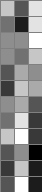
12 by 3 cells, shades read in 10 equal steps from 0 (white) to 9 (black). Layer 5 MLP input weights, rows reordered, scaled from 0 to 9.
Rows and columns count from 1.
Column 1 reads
2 5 4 4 6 7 4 5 2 6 7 6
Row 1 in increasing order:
1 2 6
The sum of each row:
9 14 8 11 13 12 13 13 9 19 17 14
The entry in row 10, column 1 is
6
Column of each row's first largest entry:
2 2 1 2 1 1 3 3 3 3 3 3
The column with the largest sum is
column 1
